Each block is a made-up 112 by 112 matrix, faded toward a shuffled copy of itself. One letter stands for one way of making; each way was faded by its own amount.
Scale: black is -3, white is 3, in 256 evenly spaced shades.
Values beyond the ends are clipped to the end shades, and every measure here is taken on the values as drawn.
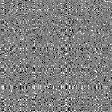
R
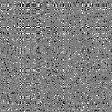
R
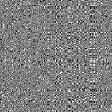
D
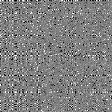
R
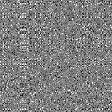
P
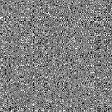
P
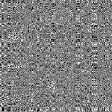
D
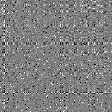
R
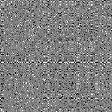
R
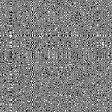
R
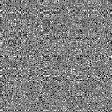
P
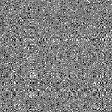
P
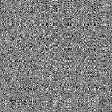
P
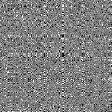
D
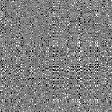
D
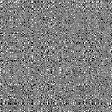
D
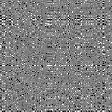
R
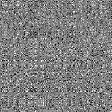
P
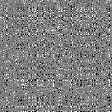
R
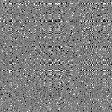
R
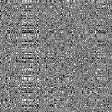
D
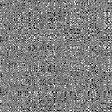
D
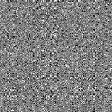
P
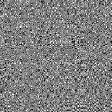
P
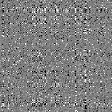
D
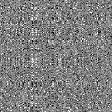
P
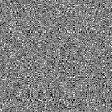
P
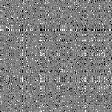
R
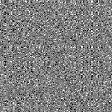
P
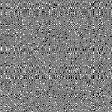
R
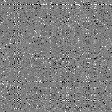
R
